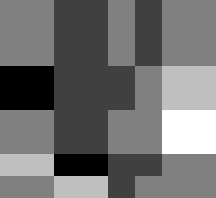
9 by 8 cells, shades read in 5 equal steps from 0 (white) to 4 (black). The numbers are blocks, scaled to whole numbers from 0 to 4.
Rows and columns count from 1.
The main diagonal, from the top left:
2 2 3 3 3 2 0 2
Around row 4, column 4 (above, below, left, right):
3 3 3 3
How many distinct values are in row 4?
4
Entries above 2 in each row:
3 3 3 5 5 2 2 4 1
